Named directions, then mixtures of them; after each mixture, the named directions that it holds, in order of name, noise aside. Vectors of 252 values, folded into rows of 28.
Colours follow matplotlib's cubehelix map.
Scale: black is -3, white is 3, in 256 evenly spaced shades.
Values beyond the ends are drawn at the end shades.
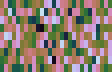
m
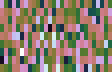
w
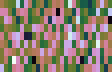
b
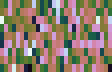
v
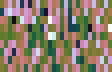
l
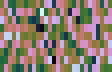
m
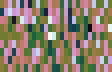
l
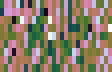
l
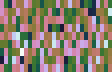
b, w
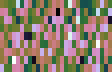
b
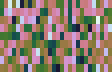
l, w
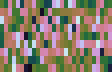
b, v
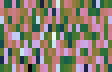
v, w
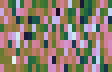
b, m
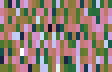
w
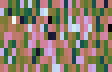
l
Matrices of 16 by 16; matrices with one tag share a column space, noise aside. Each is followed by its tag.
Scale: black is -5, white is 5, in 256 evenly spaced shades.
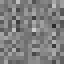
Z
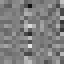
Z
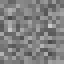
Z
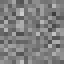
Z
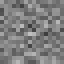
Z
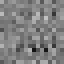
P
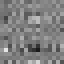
P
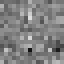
P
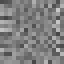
Z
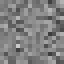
Z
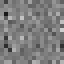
P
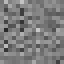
Z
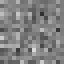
P
